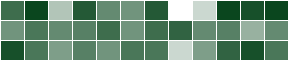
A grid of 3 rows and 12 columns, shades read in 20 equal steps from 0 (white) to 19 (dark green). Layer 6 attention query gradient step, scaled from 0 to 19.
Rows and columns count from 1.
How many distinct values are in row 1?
9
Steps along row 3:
down down up down up same down up up up down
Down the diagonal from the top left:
15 14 10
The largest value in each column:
18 19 12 17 15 14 17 16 12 19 18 19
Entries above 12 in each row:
7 6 8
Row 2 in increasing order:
8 11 11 12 12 12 13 13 14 15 15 16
